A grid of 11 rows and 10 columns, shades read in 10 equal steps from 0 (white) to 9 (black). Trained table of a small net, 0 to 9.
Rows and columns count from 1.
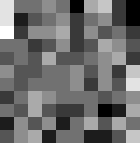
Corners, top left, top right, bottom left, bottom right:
1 9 6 2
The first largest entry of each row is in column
6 10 2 3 10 9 7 1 8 1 4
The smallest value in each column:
0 4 3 3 3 4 3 2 3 1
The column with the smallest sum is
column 1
